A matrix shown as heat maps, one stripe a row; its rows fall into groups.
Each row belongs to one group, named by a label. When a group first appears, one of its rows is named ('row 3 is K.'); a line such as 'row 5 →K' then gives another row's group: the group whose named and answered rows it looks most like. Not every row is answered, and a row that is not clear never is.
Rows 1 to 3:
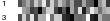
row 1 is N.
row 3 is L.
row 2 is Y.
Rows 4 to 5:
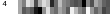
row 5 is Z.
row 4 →L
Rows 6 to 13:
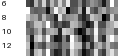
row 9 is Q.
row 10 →L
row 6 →N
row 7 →Y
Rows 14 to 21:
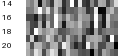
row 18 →Q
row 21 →L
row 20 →L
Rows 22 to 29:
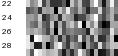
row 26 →N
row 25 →N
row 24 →L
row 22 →Q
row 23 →N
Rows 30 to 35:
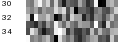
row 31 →Y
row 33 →Z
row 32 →Q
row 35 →N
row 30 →Q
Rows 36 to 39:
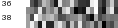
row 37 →L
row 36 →N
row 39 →Y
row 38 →Q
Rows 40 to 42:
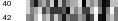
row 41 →Q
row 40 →N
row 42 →Q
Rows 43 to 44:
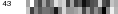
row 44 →N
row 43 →Y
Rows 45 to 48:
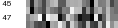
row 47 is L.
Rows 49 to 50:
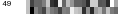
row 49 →N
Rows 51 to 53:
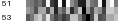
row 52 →N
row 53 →Q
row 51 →N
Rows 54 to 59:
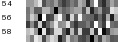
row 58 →Y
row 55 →N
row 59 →L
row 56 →Y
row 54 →Q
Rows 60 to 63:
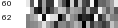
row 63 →N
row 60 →Y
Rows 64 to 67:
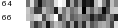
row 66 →L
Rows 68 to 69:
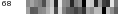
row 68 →N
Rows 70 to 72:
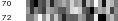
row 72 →Q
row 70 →Z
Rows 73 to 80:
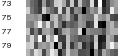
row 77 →N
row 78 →L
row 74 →N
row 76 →Q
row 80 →L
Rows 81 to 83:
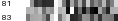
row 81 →Y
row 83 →L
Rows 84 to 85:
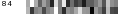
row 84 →Y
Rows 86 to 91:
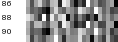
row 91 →Z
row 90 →Z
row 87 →Z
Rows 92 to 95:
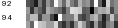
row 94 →N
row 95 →Q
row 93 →Z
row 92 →Z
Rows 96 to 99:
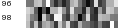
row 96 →Q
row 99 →N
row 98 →Y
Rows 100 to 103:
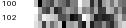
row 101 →Y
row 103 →N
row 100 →Z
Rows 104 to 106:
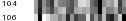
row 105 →Z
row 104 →Z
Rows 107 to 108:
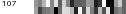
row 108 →Y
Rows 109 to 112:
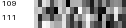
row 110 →Y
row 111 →Z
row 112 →Q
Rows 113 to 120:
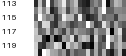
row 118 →Y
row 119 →N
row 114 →L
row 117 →N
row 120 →Q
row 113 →L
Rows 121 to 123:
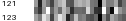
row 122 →Q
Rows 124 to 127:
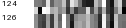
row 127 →Z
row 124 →L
